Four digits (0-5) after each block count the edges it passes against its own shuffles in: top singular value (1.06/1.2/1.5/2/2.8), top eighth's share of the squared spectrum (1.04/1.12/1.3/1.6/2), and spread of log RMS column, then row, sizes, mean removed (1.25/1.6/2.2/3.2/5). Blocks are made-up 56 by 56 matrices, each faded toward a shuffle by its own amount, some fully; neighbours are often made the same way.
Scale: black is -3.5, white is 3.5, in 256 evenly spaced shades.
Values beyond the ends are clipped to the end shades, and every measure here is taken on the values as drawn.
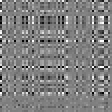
5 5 4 4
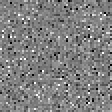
2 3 1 1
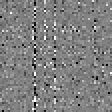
3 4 3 1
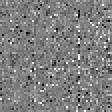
3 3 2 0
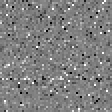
2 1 0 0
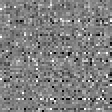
4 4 2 3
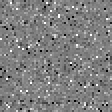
1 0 0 0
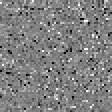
2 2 0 1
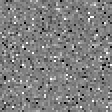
0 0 0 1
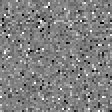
2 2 0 0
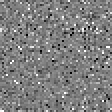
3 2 0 1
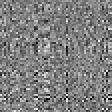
4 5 3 3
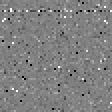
3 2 0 0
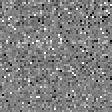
3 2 0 1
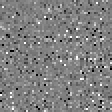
3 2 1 1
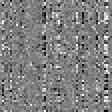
4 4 3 2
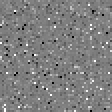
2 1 0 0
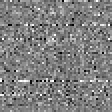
2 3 0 3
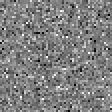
0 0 0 0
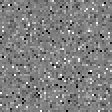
1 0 0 0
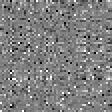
4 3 1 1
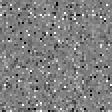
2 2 0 1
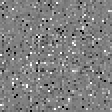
3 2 1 0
